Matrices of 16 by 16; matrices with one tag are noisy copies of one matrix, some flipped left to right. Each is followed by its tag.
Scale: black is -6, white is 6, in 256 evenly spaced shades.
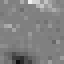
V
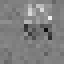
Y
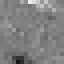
V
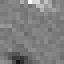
V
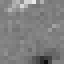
V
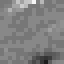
V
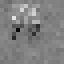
Y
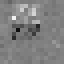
Y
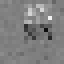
Y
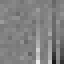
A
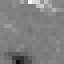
V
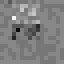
Y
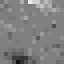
V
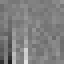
A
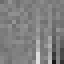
A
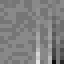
A
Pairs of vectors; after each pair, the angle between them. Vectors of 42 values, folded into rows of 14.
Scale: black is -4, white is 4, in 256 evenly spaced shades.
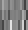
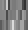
partly aligned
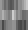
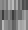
nearly opposite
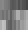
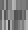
orthogonal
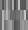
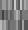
partly opposed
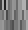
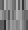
partly opposed
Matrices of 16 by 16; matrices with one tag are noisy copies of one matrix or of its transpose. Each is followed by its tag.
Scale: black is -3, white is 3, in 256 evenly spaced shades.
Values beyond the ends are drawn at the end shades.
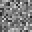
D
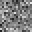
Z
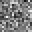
Z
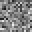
D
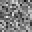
Z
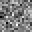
Z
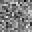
Z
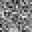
Z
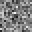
Z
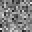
Z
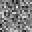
Z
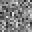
Z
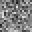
Z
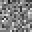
D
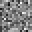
D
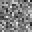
Z
